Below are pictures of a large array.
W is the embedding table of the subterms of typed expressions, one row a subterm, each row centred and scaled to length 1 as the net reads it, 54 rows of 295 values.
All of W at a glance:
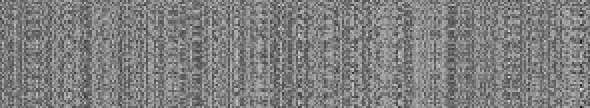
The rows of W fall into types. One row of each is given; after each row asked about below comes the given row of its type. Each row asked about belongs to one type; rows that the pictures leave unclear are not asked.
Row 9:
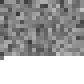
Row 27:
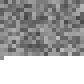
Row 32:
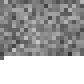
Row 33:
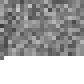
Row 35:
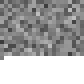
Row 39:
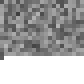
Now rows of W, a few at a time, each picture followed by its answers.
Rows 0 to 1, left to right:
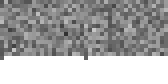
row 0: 35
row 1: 39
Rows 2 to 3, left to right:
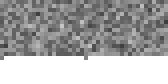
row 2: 32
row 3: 27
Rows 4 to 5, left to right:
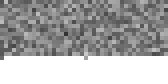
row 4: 35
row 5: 27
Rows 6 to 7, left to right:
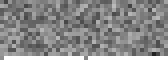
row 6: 27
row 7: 32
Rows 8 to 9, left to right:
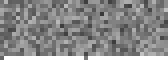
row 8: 33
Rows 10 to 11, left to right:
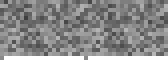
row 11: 27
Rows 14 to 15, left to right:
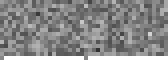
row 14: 32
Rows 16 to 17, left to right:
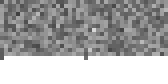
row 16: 39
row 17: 39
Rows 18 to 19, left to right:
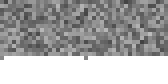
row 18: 27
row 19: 35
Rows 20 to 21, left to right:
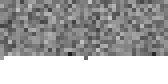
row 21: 32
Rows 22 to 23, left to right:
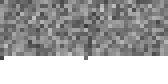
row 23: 33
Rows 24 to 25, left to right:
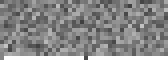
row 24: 27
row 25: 32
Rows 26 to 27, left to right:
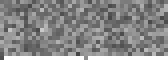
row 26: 39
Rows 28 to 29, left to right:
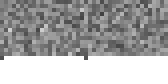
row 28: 32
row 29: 39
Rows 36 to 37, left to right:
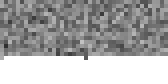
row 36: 27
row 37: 39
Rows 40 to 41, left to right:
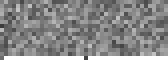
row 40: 33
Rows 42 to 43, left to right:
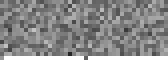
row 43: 33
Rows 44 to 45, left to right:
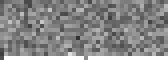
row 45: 27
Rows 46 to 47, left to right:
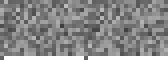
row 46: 33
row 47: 33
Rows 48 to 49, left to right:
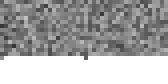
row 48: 9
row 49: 39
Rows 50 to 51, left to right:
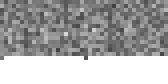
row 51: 39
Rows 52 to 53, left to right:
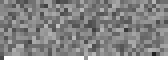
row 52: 32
